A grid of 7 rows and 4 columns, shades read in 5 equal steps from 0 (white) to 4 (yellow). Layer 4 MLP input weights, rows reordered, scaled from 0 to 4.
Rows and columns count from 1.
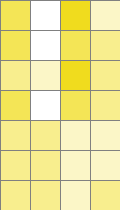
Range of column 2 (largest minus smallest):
2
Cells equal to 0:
3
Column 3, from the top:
4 3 4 3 1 1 1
